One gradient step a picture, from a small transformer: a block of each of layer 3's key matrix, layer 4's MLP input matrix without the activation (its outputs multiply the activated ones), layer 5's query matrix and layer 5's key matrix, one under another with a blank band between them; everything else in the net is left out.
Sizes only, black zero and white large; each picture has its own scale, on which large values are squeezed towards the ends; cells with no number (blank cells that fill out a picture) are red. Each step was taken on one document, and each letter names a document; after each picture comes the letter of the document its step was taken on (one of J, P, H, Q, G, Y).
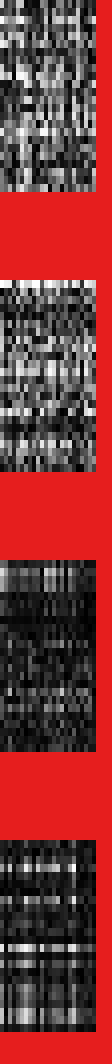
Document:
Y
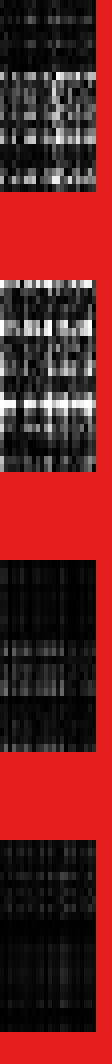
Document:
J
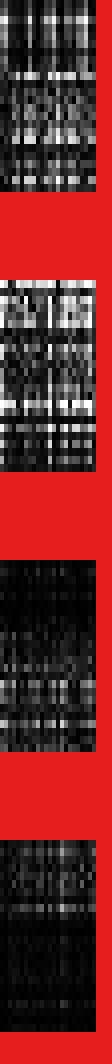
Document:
J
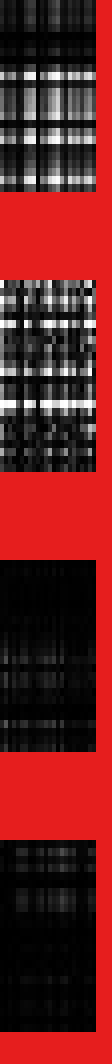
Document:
J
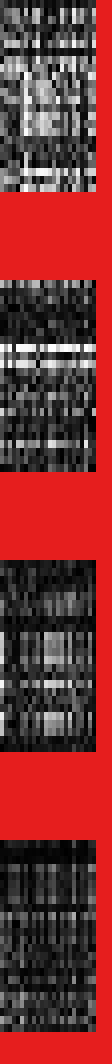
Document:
Y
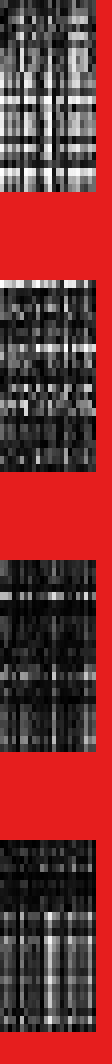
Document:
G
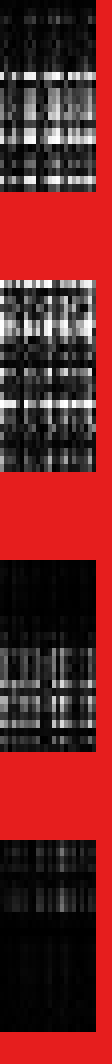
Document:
J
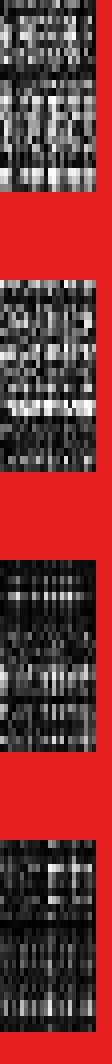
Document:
G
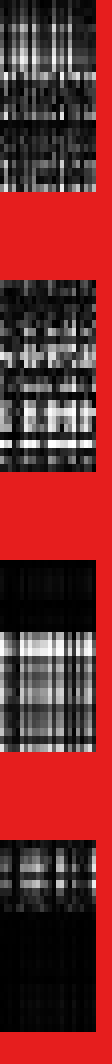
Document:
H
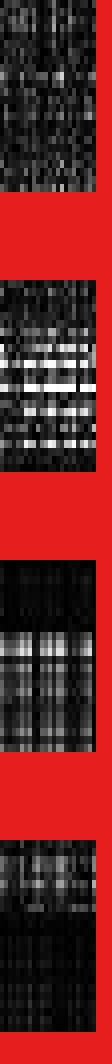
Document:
H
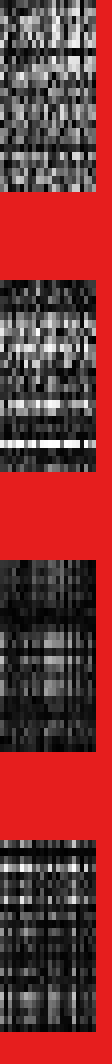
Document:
Y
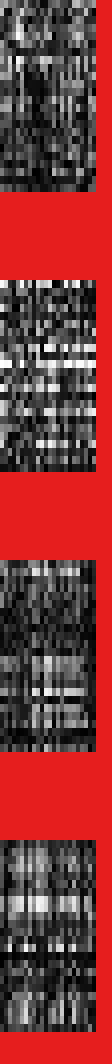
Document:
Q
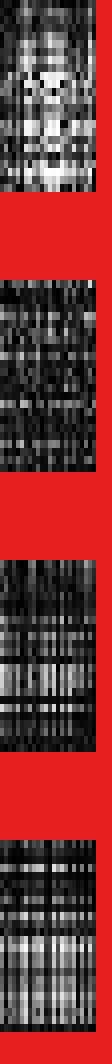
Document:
G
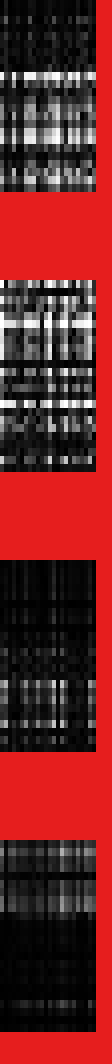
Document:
J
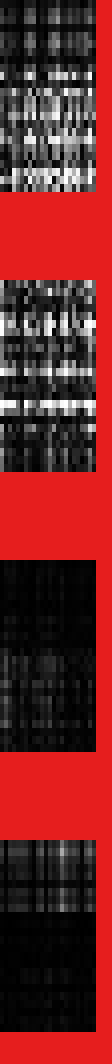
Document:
J
